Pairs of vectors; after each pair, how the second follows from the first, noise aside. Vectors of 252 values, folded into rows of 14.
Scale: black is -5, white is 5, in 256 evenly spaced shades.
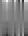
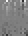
partly zeroed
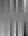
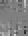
partly zeroed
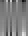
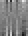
negated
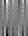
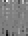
partly zeroed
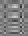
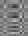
negated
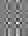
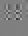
partly zeroed
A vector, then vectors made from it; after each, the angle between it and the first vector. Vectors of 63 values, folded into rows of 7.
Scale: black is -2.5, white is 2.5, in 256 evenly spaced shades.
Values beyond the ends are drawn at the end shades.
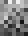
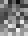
nearly opposite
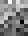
nearly parallel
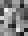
orthogonal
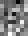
partly opposed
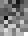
nearly opposite
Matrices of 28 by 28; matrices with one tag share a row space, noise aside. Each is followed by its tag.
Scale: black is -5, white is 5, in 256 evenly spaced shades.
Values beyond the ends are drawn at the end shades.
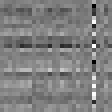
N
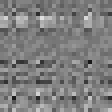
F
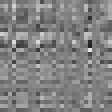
F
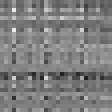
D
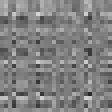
F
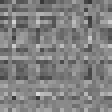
F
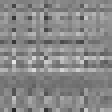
D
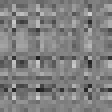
F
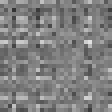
F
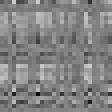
F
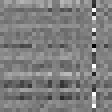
N
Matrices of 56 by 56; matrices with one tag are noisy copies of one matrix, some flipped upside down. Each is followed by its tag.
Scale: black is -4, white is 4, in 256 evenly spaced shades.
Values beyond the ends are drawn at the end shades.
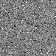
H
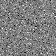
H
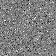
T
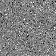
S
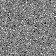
H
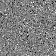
S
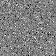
T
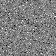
H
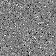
T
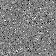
T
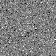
H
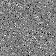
T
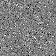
T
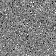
S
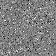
T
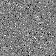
T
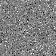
S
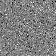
S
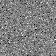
H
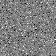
H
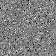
T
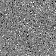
S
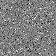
T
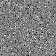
T
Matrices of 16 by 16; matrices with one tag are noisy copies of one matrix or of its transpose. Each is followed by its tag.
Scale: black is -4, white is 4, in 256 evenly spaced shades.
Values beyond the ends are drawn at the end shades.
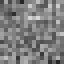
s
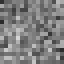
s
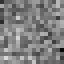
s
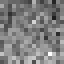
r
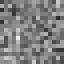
s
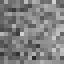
r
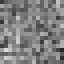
s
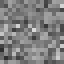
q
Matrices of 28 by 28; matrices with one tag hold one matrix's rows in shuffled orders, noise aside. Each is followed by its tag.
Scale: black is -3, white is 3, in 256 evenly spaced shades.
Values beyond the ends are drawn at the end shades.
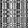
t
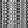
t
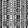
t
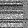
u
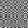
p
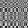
p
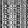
t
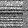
u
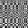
p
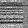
u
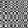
p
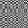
p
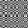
p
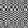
p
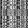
t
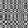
p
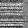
u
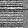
u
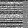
u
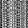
t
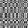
p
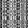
t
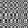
p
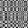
p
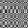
p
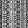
t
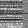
u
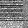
u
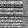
u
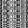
t
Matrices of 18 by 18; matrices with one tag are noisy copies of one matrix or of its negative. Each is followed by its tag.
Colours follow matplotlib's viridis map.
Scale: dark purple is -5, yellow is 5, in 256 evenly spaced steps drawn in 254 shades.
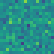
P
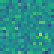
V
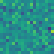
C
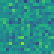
P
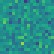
P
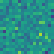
V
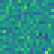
V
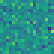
C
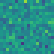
P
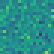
V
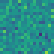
V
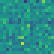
P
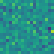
C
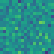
V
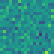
V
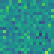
V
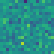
P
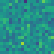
P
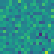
V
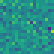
C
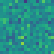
P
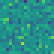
P
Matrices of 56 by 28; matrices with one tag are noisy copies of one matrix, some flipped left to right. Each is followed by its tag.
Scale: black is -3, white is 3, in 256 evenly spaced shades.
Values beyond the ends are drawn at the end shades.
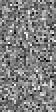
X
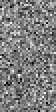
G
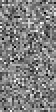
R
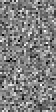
X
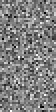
R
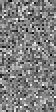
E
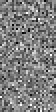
E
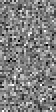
X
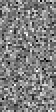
X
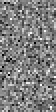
X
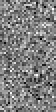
G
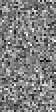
X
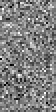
G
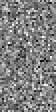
X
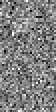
R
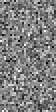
X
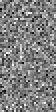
E
